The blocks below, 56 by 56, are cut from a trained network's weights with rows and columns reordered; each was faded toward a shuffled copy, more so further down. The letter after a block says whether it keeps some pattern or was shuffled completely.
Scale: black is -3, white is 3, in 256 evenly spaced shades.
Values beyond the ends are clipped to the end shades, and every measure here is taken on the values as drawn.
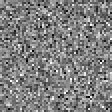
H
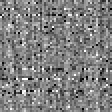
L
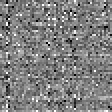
L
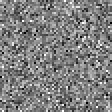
H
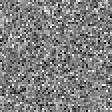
H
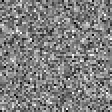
H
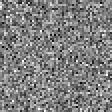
H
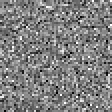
H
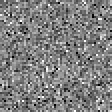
H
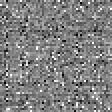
L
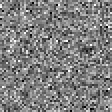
L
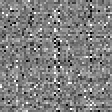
L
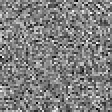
L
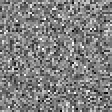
L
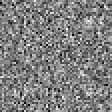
L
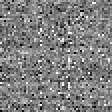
L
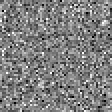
L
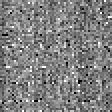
L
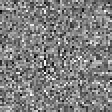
L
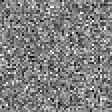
L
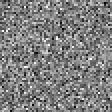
H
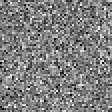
H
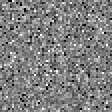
H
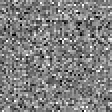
L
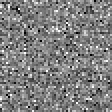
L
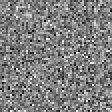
L
